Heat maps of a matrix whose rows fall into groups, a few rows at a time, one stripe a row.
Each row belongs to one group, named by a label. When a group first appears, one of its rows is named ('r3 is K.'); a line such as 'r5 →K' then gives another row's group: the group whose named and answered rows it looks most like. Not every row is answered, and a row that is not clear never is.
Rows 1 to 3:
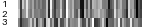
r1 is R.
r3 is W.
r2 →R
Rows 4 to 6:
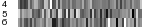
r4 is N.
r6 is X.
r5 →W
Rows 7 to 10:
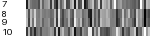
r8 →R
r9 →R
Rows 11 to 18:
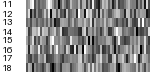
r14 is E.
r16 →W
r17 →N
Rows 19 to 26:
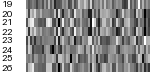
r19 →X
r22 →R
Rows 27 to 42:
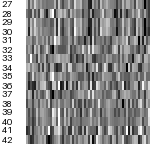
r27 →R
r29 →R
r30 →R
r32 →E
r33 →W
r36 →N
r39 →N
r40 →N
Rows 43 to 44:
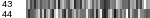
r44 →W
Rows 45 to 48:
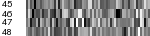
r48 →X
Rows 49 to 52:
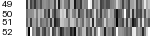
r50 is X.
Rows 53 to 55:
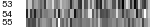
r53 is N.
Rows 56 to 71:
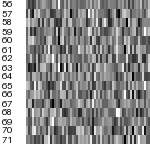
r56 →N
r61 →X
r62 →N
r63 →N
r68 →E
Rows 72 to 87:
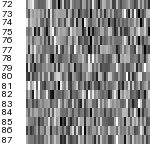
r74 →W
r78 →E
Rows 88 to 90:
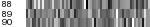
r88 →E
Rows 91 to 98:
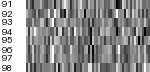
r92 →X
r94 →R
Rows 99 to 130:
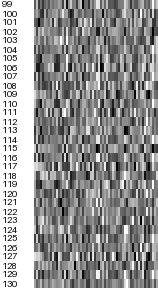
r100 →X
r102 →R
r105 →N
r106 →N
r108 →X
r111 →W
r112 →X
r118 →E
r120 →X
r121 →E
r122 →X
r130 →E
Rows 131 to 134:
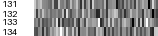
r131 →W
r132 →R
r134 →N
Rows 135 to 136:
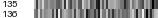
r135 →R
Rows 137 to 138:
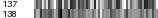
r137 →E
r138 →E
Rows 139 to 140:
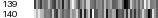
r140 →W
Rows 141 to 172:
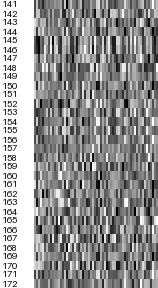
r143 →W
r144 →R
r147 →W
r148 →E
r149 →E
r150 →R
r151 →W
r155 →W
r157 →X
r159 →W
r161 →R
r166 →N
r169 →R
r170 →W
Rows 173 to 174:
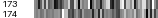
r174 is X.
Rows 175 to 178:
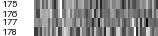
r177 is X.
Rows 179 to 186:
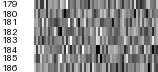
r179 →N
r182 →E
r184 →R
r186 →W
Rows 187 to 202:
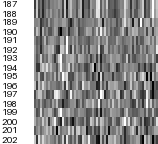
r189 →X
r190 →E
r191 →N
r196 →R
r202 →R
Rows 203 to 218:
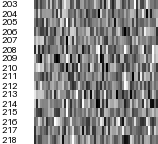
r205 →N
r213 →W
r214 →R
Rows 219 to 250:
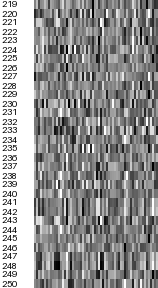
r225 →R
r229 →W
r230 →N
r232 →X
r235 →W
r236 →N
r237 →R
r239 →X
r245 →W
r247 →N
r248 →N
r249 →R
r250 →X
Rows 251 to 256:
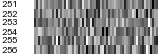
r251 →R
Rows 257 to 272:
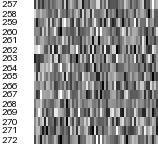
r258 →W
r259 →W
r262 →W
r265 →R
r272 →E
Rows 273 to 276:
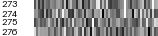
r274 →X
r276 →W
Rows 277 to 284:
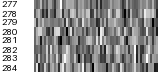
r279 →R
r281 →E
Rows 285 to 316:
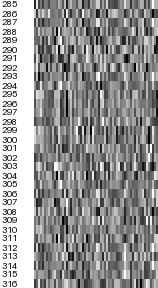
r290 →X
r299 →W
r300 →W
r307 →N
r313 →X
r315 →E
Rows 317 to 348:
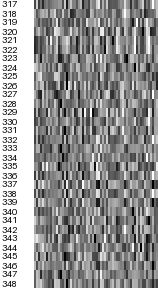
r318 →E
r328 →E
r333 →E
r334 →X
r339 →R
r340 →X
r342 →X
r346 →R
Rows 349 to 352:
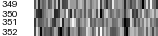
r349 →X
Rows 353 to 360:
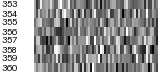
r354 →W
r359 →X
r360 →W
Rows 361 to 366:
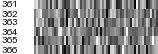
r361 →W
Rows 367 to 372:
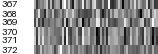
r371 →R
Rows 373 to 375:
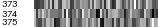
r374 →R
